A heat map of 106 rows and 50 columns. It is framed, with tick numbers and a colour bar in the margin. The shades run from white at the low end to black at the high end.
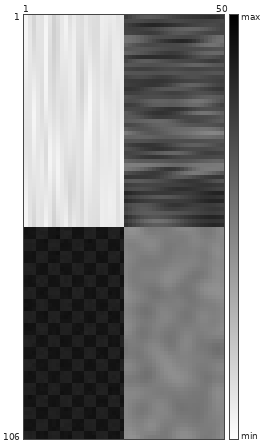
It is made of 2 by 2 panels. Panel 1,1: very low, streaked downward, faint in contrast. Panel 1,2: high, streaked across. Panel 2,1: very high, checkered, faint in contrast. Panel 2,2: middling, blotchy, faint in contrast.
